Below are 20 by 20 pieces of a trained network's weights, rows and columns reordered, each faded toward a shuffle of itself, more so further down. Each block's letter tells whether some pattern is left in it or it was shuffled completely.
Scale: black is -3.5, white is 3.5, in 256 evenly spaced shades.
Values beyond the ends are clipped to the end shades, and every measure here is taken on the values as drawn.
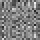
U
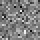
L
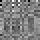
U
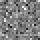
L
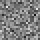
L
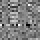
U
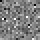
L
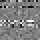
U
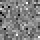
L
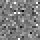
L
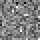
L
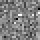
L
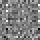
U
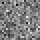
L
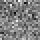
L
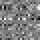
U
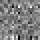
U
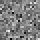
L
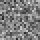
L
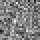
L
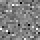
L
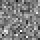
L
